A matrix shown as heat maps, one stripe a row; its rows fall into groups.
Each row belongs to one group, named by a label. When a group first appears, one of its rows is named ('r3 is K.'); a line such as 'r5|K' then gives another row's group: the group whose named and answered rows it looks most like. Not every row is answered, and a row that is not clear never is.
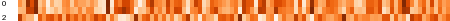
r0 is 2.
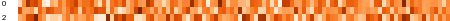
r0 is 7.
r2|2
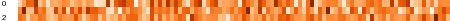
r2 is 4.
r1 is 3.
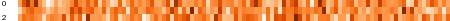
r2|3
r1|7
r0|7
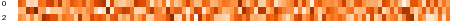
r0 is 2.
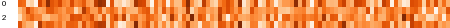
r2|7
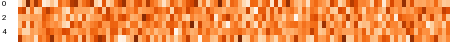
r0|7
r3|7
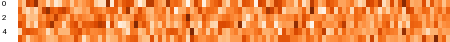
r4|7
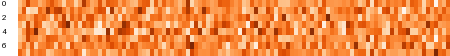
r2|3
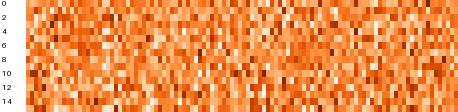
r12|2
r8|4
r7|7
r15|2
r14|3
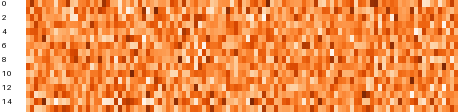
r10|7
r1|2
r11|2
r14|2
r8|7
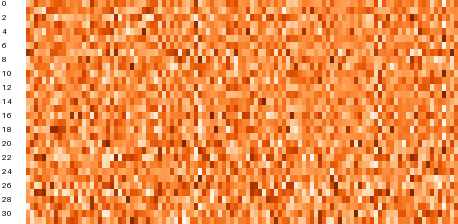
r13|4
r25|7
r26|3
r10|4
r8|7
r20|3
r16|3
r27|2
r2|2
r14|7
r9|7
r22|2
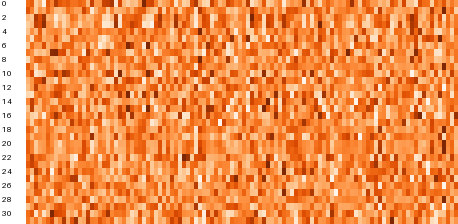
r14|3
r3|2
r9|4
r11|2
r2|2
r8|7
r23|3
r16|7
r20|4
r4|7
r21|4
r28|4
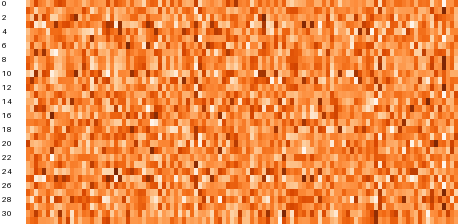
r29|4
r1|4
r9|4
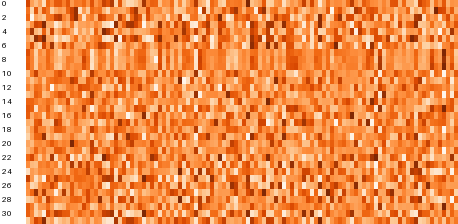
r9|4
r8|4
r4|3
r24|7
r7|4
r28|7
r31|2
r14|3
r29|4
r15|4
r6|3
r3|2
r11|7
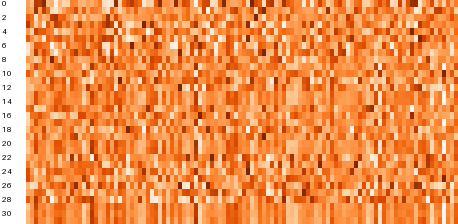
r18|2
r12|7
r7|7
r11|3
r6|7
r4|2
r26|7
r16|7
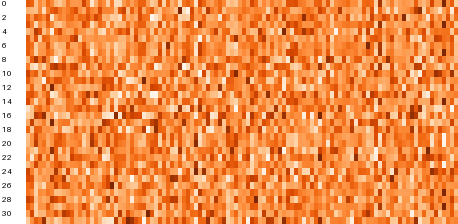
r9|7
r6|4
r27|4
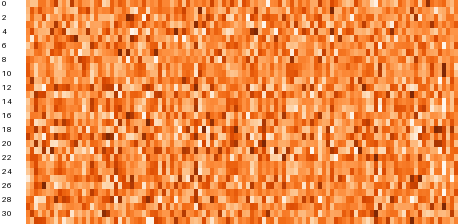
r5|7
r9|4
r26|2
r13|2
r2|2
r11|3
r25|7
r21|3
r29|4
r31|2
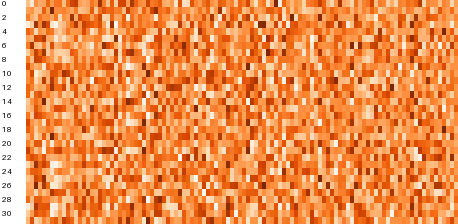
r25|2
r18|4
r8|2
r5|2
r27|7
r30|7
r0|7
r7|2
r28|2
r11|3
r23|7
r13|2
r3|7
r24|3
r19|3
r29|7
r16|2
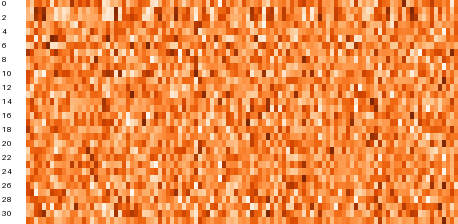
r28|3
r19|3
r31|4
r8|3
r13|7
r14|3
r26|4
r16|2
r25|3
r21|7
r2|2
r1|2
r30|2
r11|4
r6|7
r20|4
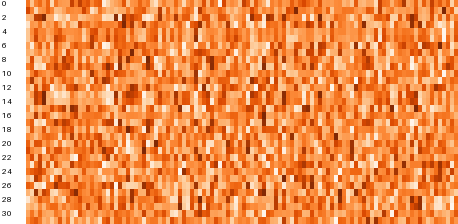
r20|2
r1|4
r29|7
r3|7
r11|3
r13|2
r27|7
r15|7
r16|7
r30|7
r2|2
